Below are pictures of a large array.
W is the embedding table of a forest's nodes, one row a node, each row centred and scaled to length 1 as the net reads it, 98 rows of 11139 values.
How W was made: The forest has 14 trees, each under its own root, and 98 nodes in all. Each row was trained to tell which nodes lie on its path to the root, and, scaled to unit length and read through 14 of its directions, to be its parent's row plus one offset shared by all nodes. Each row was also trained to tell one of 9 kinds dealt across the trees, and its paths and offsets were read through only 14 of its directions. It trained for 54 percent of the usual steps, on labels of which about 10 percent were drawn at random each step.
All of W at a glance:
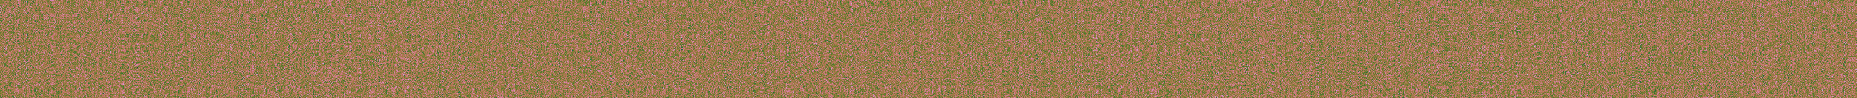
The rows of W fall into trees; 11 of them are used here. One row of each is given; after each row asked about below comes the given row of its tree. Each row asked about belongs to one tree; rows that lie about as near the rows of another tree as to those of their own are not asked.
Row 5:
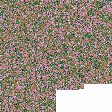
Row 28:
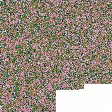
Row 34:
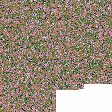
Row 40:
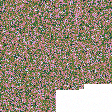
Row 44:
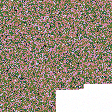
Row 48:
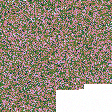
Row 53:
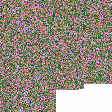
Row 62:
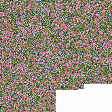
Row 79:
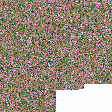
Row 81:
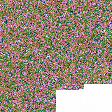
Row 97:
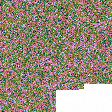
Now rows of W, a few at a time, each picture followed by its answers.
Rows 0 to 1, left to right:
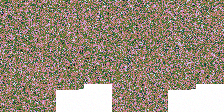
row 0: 5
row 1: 34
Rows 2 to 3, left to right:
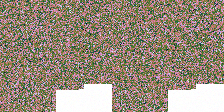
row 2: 34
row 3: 5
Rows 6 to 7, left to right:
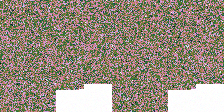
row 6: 62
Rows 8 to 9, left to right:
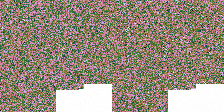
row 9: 79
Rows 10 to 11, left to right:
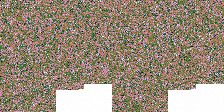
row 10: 81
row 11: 79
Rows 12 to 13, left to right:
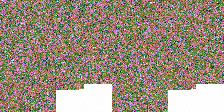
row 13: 34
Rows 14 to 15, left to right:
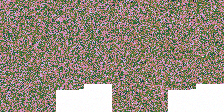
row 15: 97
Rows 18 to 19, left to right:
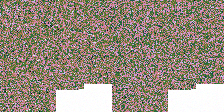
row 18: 97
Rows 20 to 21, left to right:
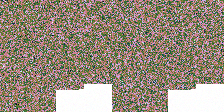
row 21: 53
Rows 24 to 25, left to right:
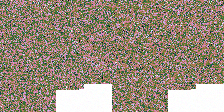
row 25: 28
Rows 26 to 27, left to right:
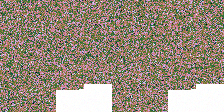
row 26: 81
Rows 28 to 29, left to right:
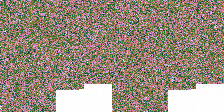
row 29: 97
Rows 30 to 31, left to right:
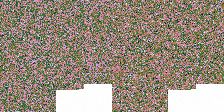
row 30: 79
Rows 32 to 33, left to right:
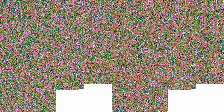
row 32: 28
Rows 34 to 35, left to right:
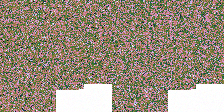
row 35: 34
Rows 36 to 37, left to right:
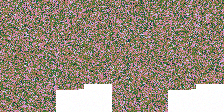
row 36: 48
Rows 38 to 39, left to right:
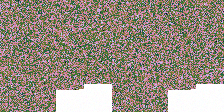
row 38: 5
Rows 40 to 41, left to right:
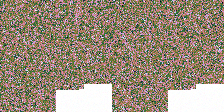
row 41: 34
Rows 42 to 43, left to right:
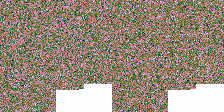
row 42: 81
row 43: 79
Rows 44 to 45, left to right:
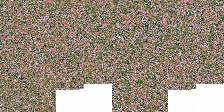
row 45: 28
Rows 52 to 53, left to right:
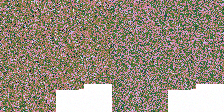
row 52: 79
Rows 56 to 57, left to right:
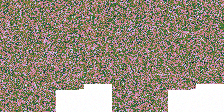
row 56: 62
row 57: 44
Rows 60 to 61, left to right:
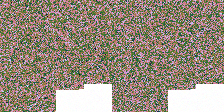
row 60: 5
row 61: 53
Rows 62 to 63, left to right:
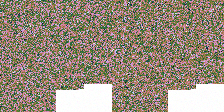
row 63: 5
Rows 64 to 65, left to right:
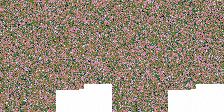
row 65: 79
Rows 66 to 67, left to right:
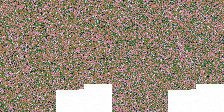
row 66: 40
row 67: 34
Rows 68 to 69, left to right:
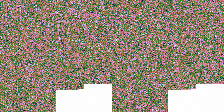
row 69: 44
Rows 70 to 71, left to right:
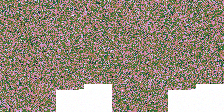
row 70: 5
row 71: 81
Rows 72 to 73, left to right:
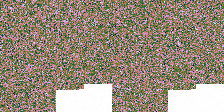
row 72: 40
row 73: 34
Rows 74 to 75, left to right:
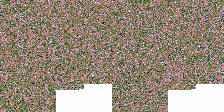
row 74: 79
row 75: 81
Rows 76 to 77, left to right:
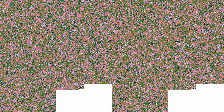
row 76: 81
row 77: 34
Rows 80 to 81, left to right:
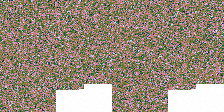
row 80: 34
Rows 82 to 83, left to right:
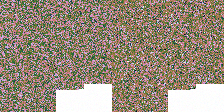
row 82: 28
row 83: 5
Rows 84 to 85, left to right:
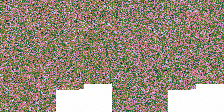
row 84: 5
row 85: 40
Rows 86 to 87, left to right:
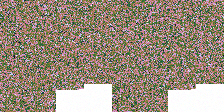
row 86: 79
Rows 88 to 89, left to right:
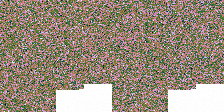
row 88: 79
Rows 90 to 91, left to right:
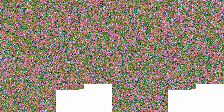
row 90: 5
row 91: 81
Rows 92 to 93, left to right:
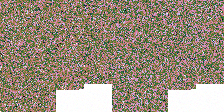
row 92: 81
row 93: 28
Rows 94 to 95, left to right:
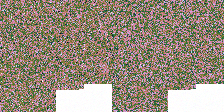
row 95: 40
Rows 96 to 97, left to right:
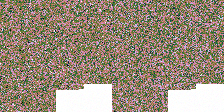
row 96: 81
